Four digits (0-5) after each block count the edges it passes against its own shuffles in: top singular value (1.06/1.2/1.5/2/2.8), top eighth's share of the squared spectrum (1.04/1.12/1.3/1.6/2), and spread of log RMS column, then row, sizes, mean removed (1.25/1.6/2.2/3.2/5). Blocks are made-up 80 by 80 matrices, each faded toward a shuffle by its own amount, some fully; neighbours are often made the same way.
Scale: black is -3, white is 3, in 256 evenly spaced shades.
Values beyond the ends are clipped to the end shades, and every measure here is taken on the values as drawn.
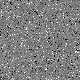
0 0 0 0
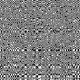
5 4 3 3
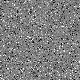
2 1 0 0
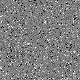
3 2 0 0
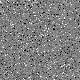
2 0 0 0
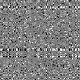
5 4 2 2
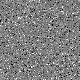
2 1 0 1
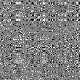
4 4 2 3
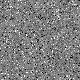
0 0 0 0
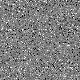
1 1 0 1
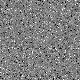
0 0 0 0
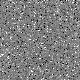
0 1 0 0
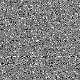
1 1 0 2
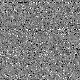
1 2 0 2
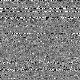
2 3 0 4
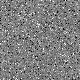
0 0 0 0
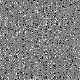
4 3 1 1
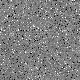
1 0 0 0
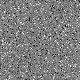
1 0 0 0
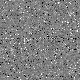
2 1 0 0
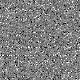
3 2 0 1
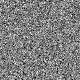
2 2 0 0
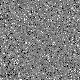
0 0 0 0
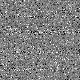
0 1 0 2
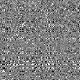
4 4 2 3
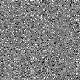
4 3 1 1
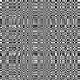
5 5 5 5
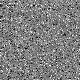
2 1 0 0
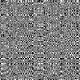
5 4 3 3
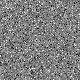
0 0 0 0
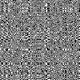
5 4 3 2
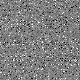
3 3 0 2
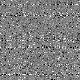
3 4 1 3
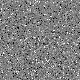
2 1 0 0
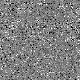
3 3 1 2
